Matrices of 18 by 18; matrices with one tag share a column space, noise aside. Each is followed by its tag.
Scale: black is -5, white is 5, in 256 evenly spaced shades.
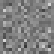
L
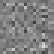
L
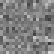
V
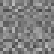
L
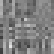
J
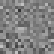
L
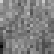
J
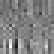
J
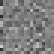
L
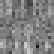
J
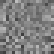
V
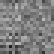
V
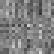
J
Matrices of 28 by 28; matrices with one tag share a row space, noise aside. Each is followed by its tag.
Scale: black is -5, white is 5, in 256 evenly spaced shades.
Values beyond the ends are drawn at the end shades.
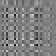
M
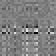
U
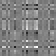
U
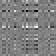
U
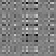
U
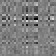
U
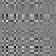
M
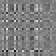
M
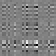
U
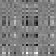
U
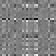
U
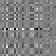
M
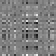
U
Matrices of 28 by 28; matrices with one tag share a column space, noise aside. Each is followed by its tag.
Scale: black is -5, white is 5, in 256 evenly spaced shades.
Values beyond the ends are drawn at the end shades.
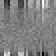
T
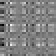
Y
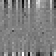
T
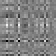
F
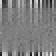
T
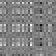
Y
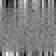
T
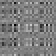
Y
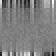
T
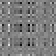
Y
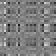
Y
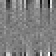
T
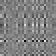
F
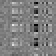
Y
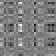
Y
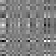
F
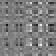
Y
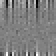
T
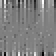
T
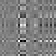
F
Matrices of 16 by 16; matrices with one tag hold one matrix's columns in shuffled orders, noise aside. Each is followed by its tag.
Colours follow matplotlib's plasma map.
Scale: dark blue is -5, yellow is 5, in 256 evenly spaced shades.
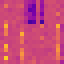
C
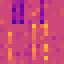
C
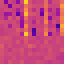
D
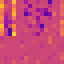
D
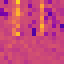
D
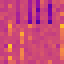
C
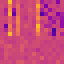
D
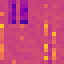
C
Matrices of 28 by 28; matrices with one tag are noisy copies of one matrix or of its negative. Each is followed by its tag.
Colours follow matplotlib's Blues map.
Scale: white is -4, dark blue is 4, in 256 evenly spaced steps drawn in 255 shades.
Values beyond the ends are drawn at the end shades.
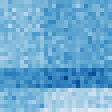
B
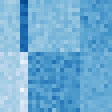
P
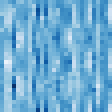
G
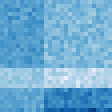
B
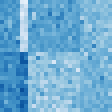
P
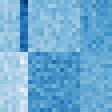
P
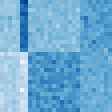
P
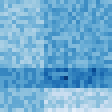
B
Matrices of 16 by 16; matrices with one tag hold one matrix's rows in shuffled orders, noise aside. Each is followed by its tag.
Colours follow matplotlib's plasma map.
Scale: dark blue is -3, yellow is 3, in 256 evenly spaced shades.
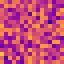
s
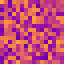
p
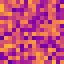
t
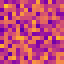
p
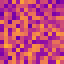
p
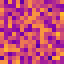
s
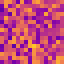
p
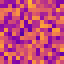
s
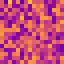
s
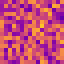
s
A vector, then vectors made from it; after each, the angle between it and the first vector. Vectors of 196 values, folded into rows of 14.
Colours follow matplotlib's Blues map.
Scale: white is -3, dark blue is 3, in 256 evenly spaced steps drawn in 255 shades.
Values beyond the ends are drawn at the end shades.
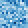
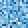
partly aligned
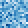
partly opposed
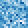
nearly opposite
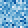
partly aligned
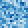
nearly opposite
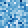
partly opposed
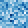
partly opposed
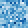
nearly parallel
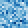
nearly parallel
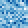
nearly parallel
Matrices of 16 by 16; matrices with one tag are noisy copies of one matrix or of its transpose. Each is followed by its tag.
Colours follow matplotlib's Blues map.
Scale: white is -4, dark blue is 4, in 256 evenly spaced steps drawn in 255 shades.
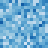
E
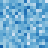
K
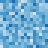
K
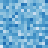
K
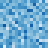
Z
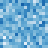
E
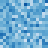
Z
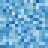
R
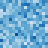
E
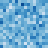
E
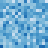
K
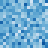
Z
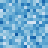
E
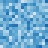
K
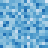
K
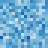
R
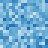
K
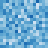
R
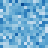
E
